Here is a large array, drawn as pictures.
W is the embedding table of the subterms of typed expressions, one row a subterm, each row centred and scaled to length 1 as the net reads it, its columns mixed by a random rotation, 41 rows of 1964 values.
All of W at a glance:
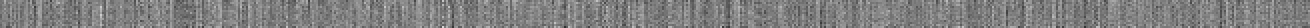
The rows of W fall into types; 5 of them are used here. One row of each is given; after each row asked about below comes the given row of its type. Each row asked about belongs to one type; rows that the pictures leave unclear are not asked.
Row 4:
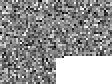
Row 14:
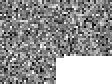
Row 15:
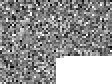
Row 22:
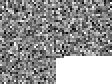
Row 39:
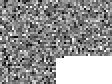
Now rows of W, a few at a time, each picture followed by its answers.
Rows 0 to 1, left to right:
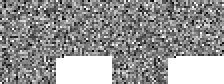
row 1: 4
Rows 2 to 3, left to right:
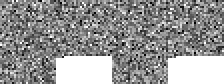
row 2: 4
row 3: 22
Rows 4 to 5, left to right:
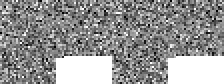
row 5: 4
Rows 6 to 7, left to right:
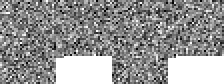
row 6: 4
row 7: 39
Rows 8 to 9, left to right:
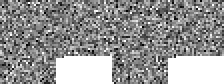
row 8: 39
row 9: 39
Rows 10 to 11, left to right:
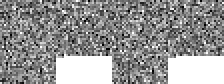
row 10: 14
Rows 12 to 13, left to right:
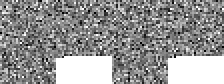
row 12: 4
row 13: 22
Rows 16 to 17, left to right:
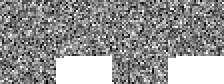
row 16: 15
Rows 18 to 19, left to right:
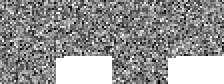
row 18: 22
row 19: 15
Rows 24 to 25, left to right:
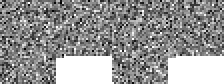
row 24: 39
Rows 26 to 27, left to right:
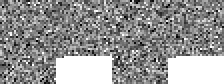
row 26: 39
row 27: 39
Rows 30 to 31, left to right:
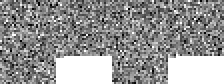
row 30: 15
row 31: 14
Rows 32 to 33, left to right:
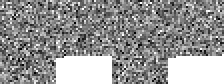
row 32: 22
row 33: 39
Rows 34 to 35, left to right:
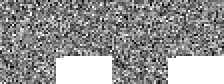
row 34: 15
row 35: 15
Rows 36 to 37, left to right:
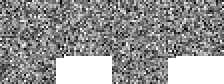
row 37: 22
